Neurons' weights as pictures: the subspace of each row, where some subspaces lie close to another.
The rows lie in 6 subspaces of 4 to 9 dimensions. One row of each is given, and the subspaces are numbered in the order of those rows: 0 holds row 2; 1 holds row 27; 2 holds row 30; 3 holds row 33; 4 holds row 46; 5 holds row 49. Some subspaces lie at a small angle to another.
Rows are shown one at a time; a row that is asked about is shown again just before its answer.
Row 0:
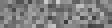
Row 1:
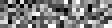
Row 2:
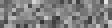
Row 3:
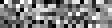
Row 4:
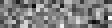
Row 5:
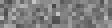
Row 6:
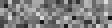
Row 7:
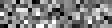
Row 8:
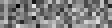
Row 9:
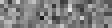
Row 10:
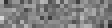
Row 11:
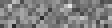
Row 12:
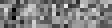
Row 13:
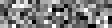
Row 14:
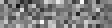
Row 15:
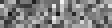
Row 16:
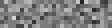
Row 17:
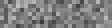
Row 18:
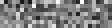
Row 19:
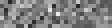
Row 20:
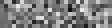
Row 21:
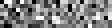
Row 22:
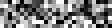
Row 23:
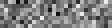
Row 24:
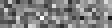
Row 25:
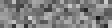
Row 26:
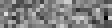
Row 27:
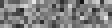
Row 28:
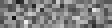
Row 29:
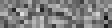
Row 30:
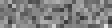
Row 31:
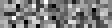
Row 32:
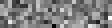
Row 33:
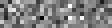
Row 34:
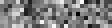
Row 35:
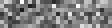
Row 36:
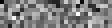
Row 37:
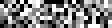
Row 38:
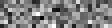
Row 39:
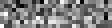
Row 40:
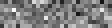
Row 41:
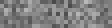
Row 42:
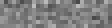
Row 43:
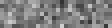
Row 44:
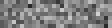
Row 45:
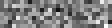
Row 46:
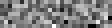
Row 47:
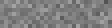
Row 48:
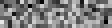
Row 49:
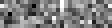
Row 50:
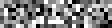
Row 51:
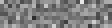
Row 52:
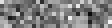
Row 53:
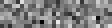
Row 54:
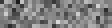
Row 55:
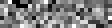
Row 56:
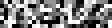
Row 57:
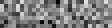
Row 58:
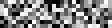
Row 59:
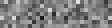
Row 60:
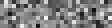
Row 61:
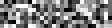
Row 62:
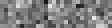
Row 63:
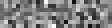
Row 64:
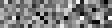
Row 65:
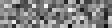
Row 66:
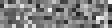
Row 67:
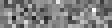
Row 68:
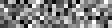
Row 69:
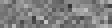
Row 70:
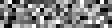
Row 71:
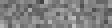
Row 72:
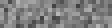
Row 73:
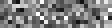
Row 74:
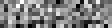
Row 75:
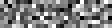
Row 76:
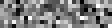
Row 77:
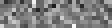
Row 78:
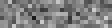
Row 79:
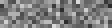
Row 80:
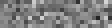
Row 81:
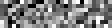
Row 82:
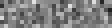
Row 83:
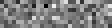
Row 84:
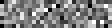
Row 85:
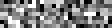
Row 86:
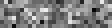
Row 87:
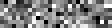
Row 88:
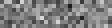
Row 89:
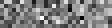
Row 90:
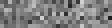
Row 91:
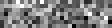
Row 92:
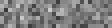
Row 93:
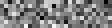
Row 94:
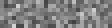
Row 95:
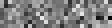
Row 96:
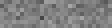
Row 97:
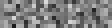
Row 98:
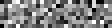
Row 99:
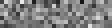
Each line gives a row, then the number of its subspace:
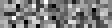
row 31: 4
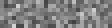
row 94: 4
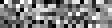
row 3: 2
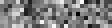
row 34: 1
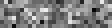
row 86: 4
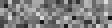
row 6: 5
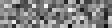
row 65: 0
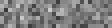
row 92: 5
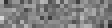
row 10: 4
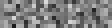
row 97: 4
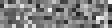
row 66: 1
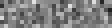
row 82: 1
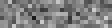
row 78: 4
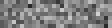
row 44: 4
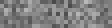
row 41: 1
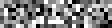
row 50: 3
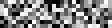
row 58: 0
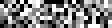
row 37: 2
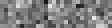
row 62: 4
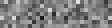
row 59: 1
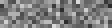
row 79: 5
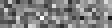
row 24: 0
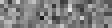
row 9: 5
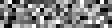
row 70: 1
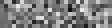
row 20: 5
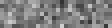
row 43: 5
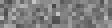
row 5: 0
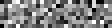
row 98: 3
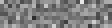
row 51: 0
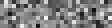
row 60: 4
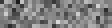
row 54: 1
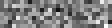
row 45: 1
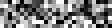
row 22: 5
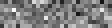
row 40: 4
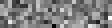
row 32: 4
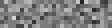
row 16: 1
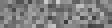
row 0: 4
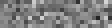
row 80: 1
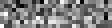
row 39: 3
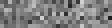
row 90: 1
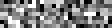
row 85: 3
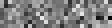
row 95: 1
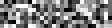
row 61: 5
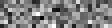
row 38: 3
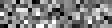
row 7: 3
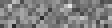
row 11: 3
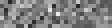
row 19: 0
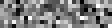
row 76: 1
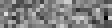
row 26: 4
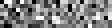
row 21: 5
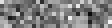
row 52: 3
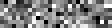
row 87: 5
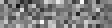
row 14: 2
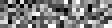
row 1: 3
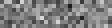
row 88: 2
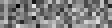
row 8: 5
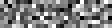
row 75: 2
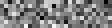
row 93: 0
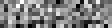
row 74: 5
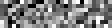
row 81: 3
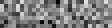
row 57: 5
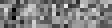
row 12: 1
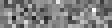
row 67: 4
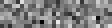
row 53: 1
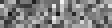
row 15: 5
